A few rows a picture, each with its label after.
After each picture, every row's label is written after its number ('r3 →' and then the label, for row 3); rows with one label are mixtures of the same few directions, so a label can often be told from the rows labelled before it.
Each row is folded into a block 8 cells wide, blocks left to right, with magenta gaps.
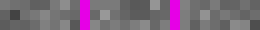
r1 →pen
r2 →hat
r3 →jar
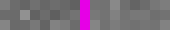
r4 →jar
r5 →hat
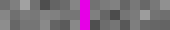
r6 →hat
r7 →jar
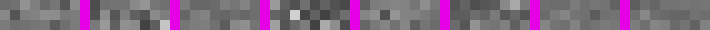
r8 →hat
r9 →jar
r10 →hat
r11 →jar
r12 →jar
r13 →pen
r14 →jar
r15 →pen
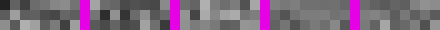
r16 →pen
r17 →jar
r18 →hat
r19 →pen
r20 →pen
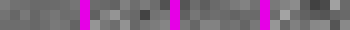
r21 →jar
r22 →jar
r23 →pen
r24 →hat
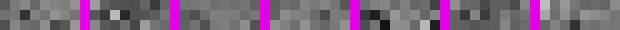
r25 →jar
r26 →jar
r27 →pen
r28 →jar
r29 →pen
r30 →jar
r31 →pen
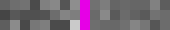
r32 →jar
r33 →hat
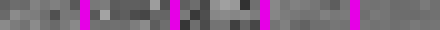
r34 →jar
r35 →hat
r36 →hat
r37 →pen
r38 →hat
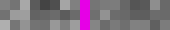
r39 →hat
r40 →hat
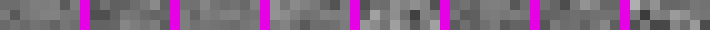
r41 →hat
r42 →pen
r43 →hat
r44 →pen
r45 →jar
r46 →hat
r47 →hat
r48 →pen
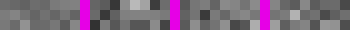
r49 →pen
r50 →hat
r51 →jar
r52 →jar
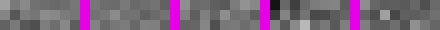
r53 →pen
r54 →jar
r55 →pen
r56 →pen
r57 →jar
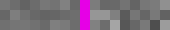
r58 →hat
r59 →pen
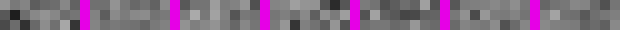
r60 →pen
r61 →hat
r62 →jar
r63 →pen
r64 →hat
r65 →jar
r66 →pen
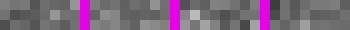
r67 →jar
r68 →hat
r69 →pen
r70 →pen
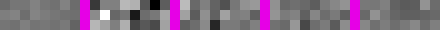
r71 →jar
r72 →pen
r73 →pen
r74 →pen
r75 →hat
